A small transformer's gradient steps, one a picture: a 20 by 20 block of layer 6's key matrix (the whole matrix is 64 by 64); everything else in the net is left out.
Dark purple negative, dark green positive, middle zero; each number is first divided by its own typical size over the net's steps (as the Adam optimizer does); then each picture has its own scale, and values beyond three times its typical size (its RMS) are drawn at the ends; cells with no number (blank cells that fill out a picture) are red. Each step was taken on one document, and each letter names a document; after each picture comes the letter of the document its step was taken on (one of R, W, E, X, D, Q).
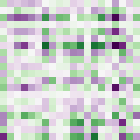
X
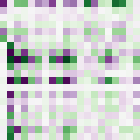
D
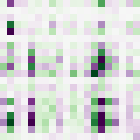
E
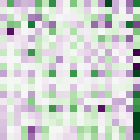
E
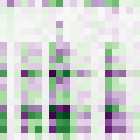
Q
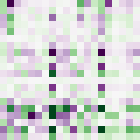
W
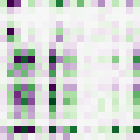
W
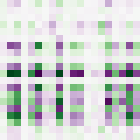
Q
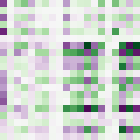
D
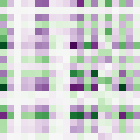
X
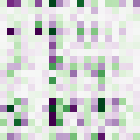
E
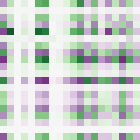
X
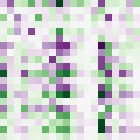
Q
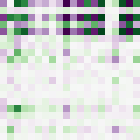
D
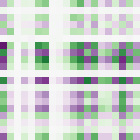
X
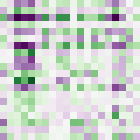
X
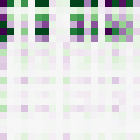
D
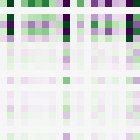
D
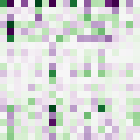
E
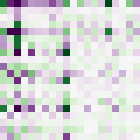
D
